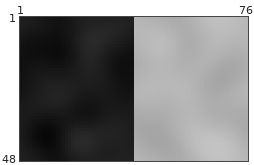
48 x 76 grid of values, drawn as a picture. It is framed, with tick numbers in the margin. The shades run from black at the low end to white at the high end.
It is made of 1 by 2 panels. Panel 1,1: very low, smooth, faint in contrast. Panel 1,2: high, smooth, faint in contrast.
